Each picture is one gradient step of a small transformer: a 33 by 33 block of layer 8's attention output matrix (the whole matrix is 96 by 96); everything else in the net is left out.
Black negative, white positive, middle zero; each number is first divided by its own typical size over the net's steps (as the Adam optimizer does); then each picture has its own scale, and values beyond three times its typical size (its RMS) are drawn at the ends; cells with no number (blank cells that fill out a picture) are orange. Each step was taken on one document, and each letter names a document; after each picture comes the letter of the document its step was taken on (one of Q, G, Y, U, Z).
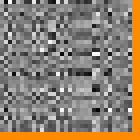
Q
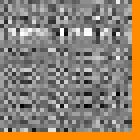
Q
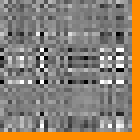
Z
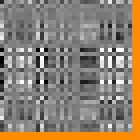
Z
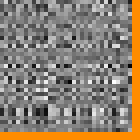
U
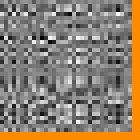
U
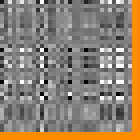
Z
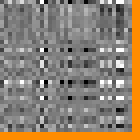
Z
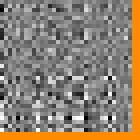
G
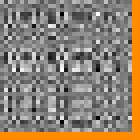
Q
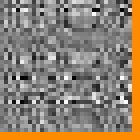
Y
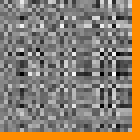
Q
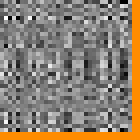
G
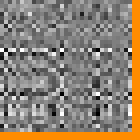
Q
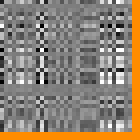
Z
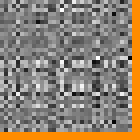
Y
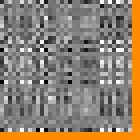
Z
